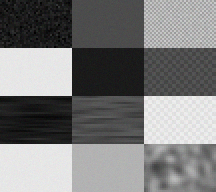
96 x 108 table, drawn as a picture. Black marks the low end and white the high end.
It is made of 4 by 3 panels. Panel 1,1: very low, fine-grained, faint in contrast. Panel 1,2: low, flat. Panel 1,3: high, checkered. Panel 2,1: very high, flat. Panel 2,2: very low, flat. Panel 2,3: low, checkered, faint in contrast. Panel 3,1: very low, streaked across, faint in contrast. Panel 3,2: low, streaked across, faint in contrast. Panel 3,3: very high, checkered, faint in contrast. Panel 4,1: very high, flat. Panel 4,2: high, flat. Panel 4,3: middling, blotchy.
